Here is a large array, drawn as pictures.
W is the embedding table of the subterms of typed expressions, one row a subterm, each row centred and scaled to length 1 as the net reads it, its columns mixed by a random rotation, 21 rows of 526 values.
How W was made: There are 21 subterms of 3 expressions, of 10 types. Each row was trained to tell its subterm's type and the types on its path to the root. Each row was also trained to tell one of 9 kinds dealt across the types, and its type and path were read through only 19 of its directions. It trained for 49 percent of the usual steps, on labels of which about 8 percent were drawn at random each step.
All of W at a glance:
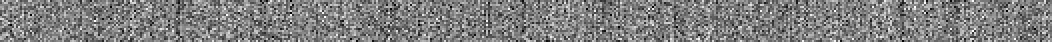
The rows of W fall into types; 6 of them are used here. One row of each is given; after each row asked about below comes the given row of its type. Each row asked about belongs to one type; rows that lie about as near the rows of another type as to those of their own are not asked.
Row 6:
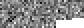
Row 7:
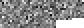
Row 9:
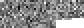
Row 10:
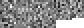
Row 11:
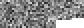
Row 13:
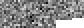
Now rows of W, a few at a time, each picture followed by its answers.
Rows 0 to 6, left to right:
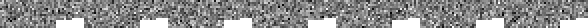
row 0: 6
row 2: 7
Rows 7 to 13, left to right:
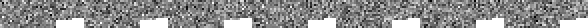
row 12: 10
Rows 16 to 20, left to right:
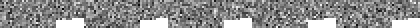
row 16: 11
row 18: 7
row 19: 9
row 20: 11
